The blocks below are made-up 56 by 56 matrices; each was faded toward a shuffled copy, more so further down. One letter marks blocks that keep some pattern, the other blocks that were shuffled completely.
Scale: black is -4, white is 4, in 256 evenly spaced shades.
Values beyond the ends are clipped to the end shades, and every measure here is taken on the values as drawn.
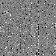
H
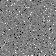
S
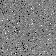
S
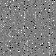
H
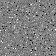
S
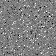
S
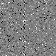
H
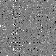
H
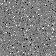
S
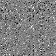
H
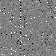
H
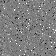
S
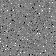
S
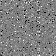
H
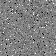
S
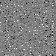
H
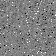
S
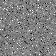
S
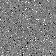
S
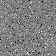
S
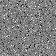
S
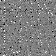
H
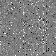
H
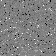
S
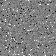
S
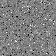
S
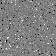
S
